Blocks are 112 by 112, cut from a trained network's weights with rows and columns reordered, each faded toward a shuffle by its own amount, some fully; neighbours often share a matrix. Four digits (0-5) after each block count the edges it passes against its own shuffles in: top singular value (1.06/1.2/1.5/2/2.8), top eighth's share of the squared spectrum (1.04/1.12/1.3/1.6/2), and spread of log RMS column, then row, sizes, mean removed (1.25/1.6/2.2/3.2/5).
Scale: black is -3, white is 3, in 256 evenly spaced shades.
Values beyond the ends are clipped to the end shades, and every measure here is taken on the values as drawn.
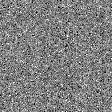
2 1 0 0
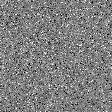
2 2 0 1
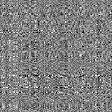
4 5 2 3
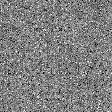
2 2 0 1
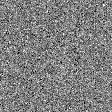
1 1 0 0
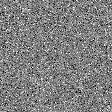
1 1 0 0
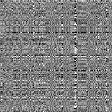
5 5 3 3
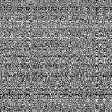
4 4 3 3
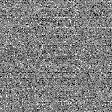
3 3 1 1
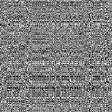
4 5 3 3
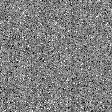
2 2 0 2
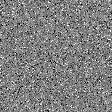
2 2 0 0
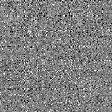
4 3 2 3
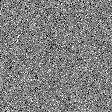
0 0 0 0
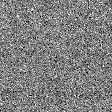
1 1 0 0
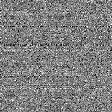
4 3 1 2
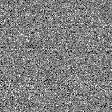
3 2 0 1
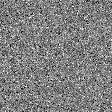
1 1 0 0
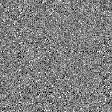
3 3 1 2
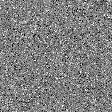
0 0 0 0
